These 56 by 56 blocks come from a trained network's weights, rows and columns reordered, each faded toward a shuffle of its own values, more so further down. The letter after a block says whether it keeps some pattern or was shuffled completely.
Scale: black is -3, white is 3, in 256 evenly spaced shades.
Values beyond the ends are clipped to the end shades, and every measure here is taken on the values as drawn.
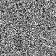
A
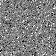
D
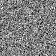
D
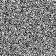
D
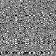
A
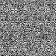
A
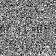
A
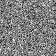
D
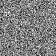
D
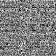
A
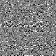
A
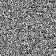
D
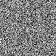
A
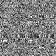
A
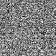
A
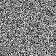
D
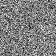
D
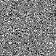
A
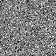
D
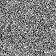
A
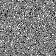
D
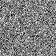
D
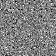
A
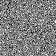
D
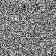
A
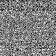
A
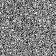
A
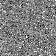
D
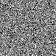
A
